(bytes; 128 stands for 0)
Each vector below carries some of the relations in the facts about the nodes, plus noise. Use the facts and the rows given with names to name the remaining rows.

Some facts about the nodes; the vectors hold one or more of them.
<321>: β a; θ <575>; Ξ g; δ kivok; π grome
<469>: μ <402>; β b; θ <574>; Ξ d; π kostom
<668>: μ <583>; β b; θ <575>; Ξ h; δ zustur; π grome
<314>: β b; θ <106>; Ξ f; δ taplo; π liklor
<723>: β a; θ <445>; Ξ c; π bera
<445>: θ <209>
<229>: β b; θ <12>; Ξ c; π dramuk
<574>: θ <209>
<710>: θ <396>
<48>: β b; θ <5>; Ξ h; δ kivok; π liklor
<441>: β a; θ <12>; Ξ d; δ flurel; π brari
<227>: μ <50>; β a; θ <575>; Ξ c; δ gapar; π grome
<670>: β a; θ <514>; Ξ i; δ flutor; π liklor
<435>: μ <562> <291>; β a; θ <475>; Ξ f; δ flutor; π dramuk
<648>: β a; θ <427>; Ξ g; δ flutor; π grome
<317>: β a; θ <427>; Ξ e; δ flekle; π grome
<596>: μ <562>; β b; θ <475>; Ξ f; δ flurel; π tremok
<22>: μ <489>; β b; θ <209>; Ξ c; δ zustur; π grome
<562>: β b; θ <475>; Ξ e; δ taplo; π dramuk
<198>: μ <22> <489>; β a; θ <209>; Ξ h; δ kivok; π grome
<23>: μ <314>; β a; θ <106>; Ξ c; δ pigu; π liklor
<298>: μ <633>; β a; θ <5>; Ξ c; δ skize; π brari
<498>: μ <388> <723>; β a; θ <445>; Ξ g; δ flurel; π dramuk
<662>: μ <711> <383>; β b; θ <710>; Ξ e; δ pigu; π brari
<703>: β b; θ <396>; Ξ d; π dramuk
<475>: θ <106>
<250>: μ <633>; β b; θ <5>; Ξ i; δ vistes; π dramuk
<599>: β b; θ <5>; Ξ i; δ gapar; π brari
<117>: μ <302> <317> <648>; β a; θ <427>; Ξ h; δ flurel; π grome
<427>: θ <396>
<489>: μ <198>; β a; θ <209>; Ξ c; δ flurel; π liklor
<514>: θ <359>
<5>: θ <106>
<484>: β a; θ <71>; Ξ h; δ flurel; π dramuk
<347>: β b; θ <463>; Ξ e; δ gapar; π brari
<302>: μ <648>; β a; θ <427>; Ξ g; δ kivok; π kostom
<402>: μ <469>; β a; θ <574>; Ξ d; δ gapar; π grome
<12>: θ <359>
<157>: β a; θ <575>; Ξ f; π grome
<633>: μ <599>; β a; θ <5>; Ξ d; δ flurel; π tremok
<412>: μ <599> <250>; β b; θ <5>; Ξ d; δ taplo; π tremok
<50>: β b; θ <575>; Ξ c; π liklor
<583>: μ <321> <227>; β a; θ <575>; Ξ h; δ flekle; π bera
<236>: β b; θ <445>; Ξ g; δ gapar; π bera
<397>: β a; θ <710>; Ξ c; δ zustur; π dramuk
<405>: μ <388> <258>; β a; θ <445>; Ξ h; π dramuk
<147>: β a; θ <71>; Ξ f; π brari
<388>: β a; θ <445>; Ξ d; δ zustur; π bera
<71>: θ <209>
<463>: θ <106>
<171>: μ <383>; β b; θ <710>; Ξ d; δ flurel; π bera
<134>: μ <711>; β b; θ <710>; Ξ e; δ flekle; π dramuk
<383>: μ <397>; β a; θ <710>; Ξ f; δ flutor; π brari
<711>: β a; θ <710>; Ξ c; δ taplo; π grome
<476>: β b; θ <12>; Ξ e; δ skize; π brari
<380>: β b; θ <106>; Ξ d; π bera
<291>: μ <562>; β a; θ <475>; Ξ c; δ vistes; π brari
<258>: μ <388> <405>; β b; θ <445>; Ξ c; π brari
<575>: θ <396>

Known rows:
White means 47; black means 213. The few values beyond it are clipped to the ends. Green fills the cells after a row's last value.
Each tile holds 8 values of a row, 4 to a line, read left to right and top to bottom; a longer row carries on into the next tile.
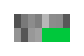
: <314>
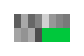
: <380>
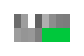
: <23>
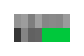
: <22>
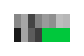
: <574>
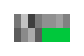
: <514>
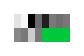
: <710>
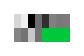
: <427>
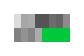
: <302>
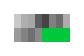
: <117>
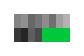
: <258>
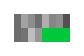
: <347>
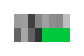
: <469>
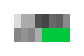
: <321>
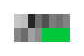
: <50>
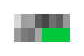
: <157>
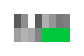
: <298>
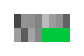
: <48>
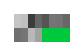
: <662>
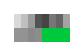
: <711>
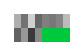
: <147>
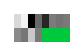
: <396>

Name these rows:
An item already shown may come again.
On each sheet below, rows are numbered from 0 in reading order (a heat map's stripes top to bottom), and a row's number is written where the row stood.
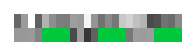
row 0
<23>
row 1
<198>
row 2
<317>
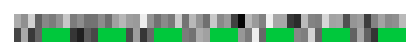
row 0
<723>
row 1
<258>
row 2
<198>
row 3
<562>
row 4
<106>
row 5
<463>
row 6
<469>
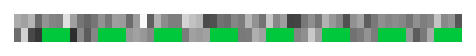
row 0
<402>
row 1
<236>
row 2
<23>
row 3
<317>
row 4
<562>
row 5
<250>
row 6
<229>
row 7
<596>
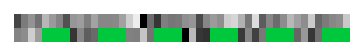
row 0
<250>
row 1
<22>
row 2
<427>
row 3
<445>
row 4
<498>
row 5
<484>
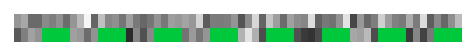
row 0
<476>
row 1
<291>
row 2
<236>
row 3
<670>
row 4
<633>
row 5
<405>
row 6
<412>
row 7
<498>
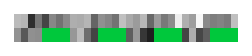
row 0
<668>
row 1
<441>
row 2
<388>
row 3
<489>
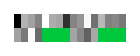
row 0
<5>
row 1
<435>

